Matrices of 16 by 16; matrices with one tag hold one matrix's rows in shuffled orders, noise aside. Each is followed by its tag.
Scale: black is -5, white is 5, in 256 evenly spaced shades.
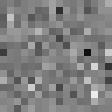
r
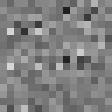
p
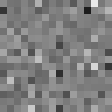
r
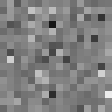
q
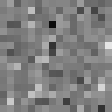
q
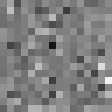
q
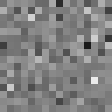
r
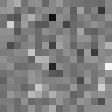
q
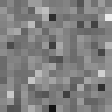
q
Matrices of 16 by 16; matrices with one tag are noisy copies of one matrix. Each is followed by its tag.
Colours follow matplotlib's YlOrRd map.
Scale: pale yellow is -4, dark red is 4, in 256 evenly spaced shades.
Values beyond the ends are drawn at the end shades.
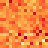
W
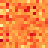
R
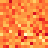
W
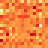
R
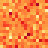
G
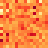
R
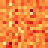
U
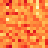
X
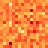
U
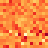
W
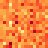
U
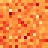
G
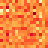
R
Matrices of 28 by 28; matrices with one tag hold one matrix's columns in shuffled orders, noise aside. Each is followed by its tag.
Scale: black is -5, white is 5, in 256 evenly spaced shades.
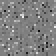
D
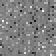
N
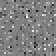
D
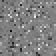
D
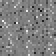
N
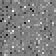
N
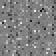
N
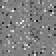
N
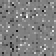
D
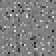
D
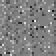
N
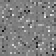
D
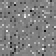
D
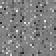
N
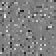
D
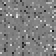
D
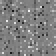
N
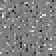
D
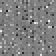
N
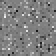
D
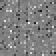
N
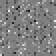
N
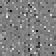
D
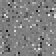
D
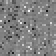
N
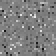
D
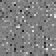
D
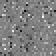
D
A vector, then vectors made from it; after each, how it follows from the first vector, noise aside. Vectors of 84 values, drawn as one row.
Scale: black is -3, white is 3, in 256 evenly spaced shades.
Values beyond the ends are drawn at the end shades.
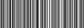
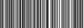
wrapped around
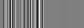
partly zeroed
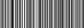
wrapped around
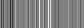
partly zeroed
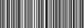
reversed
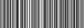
wrapped around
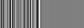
partly zeroed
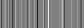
partly zeroed
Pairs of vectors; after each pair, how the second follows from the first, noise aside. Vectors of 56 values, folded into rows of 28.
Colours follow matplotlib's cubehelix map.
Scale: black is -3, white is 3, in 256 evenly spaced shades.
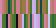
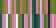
negated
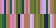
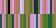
wrapped around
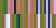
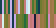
wrapped around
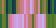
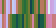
negated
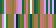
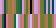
negated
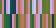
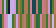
negated
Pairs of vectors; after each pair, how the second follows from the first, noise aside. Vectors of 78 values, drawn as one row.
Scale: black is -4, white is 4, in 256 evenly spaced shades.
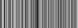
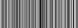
reversed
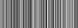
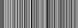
reversed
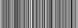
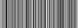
reversed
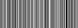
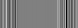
partly zeroed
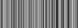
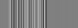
partly zeroed
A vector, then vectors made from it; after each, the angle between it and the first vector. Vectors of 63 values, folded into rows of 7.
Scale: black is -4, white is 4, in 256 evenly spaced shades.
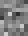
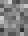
orthogonal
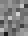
partly opposed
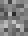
partly aligned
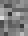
nearly opposite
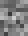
nearly opposite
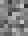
partly opposed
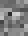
nearly opposite
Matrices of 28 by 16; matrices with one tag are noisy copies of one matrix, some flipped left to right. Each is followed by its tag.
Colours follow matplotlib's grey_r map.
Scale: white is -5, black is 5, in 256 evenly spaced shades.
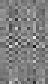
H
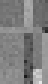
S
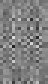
H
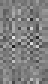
H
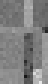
S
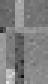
S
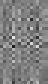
H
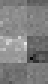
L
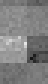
L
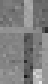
S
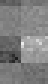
L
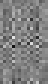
H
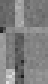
S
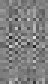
H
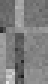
S
